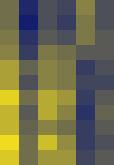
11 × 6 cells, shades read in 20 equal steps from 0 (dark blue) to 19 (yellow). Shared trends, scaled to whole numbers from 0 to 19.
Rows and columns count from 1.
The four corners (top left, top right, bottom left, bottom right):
8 5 17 6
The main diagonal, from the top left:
8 0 6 8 3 4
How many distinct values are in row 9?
6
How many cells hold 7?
3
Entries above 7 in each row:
2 2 2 3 3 3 4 3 3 4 4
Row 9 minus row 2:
7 7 5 5 -6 1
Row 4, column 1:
10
